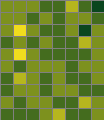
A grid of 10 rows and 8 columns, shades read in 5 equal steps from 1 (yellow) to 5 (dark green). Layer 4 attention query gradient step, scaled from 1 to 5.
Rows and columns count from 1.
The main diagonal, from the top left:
3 3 3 3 4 4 4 4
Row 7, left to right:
4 2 3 4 3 4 4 3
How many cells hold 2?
5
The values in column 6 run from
2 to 4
